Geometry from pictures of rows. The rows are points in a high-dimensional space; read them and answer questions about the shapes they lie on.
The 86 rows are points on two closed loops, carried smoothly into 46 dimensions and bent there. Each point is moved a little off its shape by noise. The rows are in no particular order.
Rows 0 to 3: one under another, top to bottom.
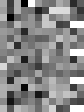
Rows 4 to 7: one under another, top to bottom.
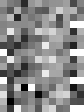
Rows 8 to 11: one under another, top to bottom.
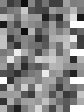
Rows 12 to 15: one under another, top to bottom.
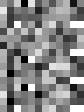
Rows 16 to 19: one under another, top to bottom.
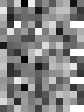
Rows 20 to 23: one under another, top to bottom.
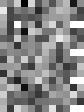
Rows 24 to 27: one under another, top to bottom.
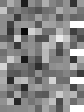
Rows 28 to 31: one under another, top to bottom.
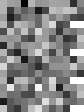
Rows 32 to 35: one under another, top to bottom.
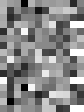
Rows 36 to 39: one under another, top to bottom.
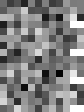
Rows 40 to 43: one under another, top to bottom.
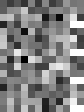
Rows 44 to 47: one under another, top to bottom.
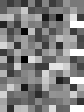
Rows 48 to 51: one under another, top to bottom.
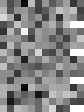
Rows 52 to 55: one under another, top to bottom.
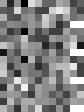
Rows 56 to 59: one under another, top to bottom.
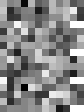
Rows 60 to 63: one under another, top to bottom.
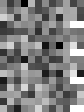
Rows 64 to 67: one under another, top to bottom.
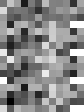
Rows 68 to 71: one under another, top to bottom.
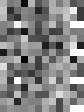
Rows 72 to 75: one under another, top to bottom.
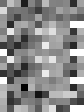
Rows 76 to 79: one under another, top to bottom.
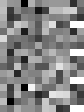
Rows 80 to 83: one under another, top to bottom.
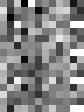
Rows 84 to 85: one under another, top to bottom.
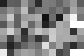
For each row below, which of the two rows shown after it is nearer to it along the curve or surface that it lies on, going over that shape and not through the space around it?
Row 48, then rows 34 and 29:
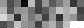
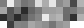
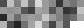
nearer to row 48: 34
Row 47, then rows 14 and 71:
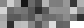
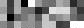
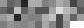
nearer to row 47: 71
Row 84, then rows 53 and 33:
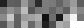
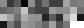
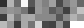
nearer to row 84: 53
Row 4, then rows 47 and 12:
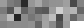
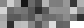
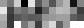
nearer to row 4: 47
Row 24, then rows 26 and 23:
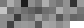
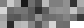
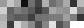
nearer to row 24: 26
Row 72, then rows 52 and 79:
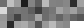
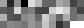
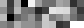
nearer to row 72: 52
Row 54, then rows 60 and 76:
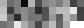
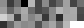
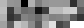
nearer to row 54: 60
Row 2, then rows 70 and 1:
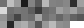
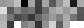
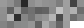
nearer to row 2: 1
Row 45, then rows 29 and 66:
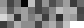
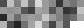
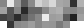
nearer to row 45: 66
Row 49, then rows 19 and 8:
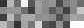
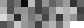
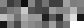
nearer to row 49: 8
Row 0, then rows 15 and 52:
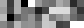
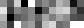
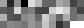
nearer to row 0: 15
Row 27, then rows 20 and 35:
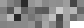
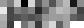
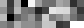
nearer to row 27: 35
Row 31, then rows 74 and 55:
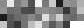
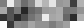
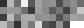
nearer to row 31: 74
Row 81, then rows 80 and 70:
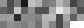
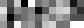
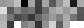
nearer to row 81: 80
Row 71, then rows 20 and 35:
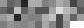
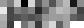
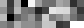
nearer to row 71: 35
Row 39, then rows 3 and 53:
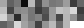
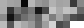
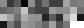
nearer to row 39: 53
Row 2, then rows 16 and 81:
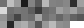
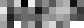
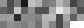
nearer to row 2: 81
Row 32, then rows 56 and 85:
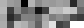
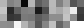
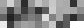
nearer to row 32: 56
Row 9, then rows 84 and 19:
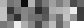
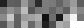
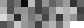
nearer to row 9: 19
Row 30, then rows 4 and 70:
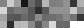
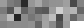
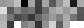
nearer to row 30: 70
